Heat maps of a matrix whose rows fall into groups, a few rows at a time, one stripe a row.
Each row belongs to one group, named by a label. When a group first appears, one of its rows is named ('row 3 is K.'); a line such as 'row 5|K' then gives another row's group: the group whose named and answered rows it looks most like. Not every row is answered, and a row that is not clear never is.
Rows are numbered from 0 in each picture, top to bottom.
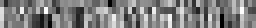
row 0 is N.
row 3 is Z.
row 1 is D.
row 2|Z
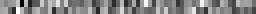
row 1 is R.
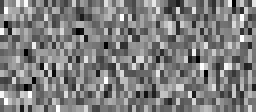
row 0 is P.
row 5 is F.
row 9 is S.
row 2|D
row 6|S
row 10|R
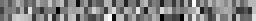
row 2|P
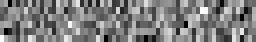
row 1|S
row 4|N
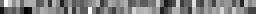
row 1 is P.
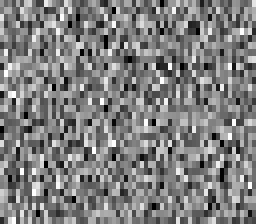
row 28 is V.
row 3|Z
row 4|D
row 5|S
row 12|R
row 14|R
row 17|V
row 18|P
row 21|V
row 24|D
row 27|S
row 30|D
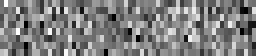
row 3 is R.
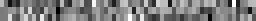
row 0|V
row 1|D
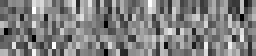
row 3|S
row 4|N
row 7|S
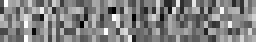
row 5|F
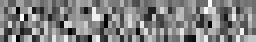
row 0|R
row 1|V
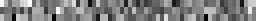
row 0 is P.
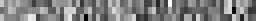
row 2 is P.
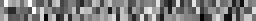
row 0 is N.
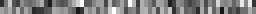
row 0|F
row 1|Z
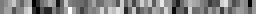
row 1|Z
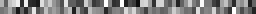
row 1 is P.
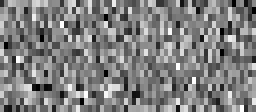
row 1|R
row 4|Z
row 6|N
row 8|R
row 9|F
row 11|P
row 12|Z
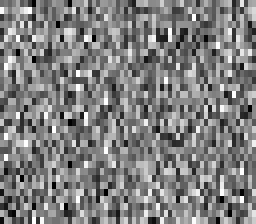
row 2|P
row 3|D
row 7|F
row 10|R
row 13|V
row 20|P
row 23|Z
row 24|N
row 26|R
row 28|N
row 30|V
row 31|F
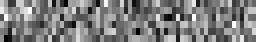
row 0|R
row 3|V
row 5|N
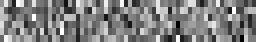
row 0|R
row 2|S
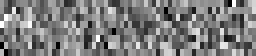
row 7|N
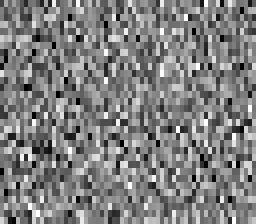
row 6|R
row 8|N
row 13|D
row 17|S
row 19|V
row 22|D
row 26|V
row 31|V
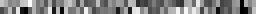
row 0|P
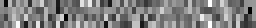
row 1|D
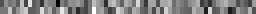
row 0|D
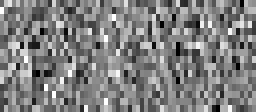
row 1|V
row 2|Z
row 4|R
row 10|Z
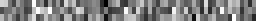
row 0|S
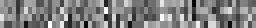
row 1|F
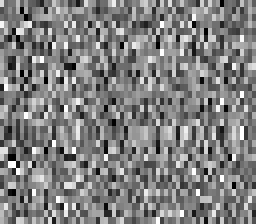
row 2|P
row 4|R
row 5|N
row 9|V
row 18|N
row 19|N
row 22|V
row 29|S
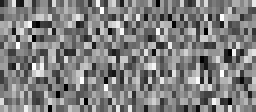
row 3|Z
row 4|R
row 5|V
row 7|V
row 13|D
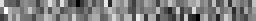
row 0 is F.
